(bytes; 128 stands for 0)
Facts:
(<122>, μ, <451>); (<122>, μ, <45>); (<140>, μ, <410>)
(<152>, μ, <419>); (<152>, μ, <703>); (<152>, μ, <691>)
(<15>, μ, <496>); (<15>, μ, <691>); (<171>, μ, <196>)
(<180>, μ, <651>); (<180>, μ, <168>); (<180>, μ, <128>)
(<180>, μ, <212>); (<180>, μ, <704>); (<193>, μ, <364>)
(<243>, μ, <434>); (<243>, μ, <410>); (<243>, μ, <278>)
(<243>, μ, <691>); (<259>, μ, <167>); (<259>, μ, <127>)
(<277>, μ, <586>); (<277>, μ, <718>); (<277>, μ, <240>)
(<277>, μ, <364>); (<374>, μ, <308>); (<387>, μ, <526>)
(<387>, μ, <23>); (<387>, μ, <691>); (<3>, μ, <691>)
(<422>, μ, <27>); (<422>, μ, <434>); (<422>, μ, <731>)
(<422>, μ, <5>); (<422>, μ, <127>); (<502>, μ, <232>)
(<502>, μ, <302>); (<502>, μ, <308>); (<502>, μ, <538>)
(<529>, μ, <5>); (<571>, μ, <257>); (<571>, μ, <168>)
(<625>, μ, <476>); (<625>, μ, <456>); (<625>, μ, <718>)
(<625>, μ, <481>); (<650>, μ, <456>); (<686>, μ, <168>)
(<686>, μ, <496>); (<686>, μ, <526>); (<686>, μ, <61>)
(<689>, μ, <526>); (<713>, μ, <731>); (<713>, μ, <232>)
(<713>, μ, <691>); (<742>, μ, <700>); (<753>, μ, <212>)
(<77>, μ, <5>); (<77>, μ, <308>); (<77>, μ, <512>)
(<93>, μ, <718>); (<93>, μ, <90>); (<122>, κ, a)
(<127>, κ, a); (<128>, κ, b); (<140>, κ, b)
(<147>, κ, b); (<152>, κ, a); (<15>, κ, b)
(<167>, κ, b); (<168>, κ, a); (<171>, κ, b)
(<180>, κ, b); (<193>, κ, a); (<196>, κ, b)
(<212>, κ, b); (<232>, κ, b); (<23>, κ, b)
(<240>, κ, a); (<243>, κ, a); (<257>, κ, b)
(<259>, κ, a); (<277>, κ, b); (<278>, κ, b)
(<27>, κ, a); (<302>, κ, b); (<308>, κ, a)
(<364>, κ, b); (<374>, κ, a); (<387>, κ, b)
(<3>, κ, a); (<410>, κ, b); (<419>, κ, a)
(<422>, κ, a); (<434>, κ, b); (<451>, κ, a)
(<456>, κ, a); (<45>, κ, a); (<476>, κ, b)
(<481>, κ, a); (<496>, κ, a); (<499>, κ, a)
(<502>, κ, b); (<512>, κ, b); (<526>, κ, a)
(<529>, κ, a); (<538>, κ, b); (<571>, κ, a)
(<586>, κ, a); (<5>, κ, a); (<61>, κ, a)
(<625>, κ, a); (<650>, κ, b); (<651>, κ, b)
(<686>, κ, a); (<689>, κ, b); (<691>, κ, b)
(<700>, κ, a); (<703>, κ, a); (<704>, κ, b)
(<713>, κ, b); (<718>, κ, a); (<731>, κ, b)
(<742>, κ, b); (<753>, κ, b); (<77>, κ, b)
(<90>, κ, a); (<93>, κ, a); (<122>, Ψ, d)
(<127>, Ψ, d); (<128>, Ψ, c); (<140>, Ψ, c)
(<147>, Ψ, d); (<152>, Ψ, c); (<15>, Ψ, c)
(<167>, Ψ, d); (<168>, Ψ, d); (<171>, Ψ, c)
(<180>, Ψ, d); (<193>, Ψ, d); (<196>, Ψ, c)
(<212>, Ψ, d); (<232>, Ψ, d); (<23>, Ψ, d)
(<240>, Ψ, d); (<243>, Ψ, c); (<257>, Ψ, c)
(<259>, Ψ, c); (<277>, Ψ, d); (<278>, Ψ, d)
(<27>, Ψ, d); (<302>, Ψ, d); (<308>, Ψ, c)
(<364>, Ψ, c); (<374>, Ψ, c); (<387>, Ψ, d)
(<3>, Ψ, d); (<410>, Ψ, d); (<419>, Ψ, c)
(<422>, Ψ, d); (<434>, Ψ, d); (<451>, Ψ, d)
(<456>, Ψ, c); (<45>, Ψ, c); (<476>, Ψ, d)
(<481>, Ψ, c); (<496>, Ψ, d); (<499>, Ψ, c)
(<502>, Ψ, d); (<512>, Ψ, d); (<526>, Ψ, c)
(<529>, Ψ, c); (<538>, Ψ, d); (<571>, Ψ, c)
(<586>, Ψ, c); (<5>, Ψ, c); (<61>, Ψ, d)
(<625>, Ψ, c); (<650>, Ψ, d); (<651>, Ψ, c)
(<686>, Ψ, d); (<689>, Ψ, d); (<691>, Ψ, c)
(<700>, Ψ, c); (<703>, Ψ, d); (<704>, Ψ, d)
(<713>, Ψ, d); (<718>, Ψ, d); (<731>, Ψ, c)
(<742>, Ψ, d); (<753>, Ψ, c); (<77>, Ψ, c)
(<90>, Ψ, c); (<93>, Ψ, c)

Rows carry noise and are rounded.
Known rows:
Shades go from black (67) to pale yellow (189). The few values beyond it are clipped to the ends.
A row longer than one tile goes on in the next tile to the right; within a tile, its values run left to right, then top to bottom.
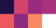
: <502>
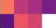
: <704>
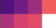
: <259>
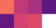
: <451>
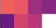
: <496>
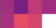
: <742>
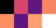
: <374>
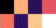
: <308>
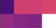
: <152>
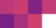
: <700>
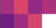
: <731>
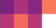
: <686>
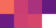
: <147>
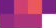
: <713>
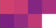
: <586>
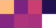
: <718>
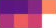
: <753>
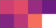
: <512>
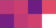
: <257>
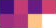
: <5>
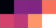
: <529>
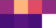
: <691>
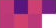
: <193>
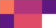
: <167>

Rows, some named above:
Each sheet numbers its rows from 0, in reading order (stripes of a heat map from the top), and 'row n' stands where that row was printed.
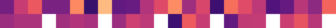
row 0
<713>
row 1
<526>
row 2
<140>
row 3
<410>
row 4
<703>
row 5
<689>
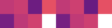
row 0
<257>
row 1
<257>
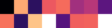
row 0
<308>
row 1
<127>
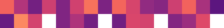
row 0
<168>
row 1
<3>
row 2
<61>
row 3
<232>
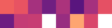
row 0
<23>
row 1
<180>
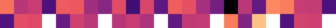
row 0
<434>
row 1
<496>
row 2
<277>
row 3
<23>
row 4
<77>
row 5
<278>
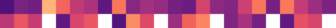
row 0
<571>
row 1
<27>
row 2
<212>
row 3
<422>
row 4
<3>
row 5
<704>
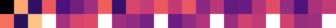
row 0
<308>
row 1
<259>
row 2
<15>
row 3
<419>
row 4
<140>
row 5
<625>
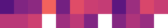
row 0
<171>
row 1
<387>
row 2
<243>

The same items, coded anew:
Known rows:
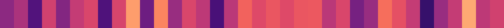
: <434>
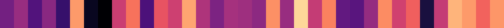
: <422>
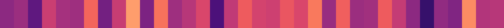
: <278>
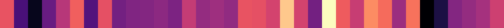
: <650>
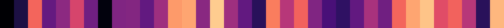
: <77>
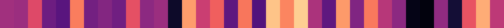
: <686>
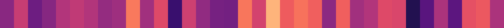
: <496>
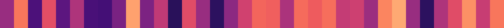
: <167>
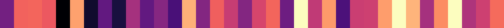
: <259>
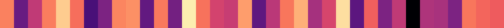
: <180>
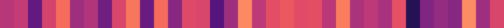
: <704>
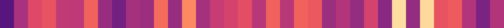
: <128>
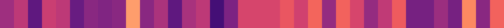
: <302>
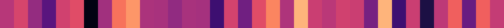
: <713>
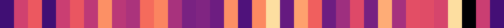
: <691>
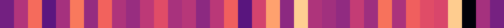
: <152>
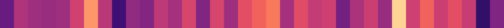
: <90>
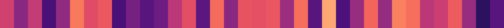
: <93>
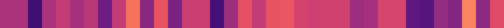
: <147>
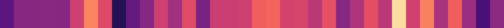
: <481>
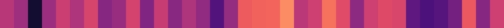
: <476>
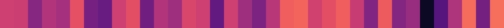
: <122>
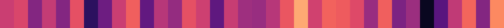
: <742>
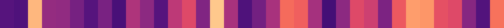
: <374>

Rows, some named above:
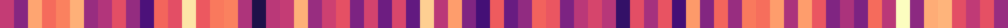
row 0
<753>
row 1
<257>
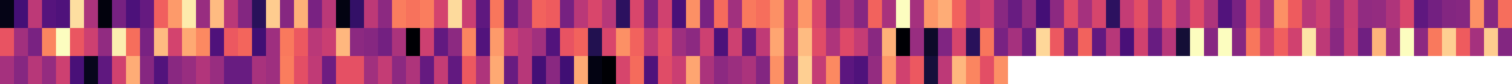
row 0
<529>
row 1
<257>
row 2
<512>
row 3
<212>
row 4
<3>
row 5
<571>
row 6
<502>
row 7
<422>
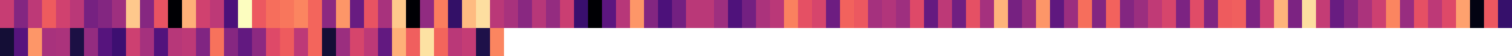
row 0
<168>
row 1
<502>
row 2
<15>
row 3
<308>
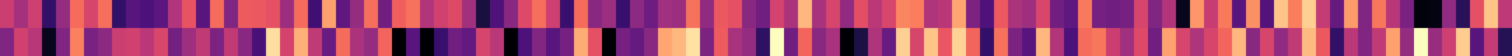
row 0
<93>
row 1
<171>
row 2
<686>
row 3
<387>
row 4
<5>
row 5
<243>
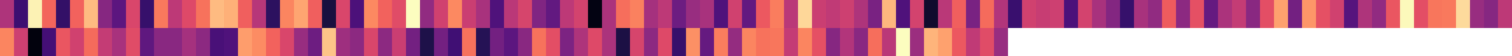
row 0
<140>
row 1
<713>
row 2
<731>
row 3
<718>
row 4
<257>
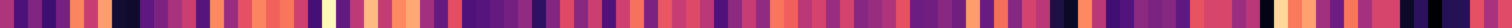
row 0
<625>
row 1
<512>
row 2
<689>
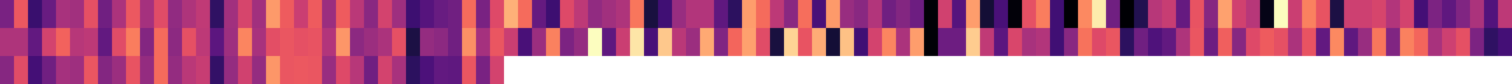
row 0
<23>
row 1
<277>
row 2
<526>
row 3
<704>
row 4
<410>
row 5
<93>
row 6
<23>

